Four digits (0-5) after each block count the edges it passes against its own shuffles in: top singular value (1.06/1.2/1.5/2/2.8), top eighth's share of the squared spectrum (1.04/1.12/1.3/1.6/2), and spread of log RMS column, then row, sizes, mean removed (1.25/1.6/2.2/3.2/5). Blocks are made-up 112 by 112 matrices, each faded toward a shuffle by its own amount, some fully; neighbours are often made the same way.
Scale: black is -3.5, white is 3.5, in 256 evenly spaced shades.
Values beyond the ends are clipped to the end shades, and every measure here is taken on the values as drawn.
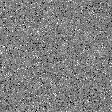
3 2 0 0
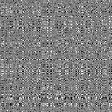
5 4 3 4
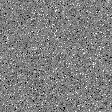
2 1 0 0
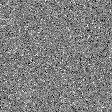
0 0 0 0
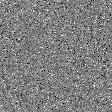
0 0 0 0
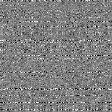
4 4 1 4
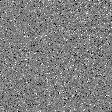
0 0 0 0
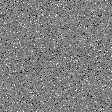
1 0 0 0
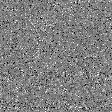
2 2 0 1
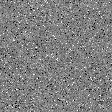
2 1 0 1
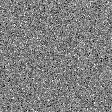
0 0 0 0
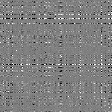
5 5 3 4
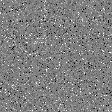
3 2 1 1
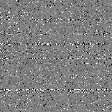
4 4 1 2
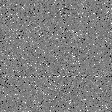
3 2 0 1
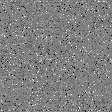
2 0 0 0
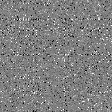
3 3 1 2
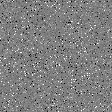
2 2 0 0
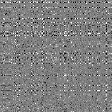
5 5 3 4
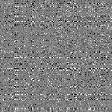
5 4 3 3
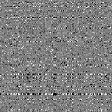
5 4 2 3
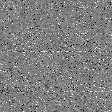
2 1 0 1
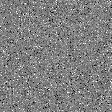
2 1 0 0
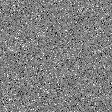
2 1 0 0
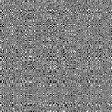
5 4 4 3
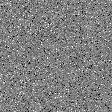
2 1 0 0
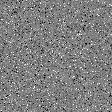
0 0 0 0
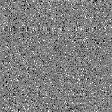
4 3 2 2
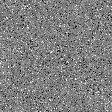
2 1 0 0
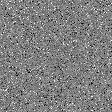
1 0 0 0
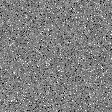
2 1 0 0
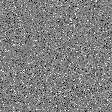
1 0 0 0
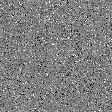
3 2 0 1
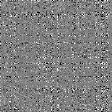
2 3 4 4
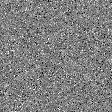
2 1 0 0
